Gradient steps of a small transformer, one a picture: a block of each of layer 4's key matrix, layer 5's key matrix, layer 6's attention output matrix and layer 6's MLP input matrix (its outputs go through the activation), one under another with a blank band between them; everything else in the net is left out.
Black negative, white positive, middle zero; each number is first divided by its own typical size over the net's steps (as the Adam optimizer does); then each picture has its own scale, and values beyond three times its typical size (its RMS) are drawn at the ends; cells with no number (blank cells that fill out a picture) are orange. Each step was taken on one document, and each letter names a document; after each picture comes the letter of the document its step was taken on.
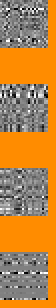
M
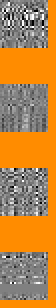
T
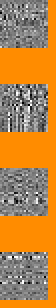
T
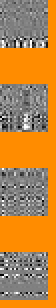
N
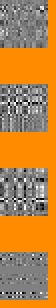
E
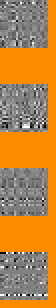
N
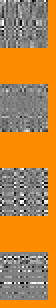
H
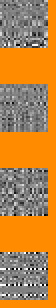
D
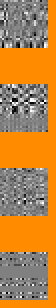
E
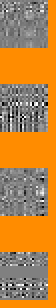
E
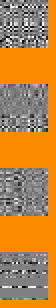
M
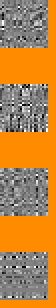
T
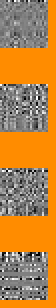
D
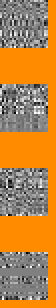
D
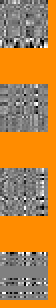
E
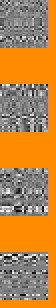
M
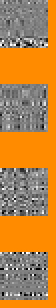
N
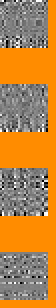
H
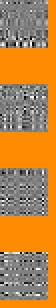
N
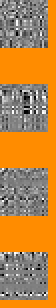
N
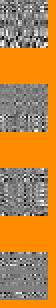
E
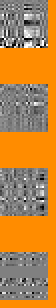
E
